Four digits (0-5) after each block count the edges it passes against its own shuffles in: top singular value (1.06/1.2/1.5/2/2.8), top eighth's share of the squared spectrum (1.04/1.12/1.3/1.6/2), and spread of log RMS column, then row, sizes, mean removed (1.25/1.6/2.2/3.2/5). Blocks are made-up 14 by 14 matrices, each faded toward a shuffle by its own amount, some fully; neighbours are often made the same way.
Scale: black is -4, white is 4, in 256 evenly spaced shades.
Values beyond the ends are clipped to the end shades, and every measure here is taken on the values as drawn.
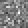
0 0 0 1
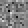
1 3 1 0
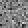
0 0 0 0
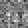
2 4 0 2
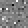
1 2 0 0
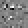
2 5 1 1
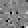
1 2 0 0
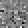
1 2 0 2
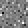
0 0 0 0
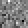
1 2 0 0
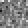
1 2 0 0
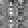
3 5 2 1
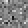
2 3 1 1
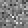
0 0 0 0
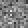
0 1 0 0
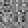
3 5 2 2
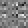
3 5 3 2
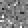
0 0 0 0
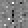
2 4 0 0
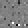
2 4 0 0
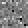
0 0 0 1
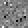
0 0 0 0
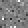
0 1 0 0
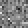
1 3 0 0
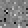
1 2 1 0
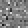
1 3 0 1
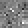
2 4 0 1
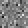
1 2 0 0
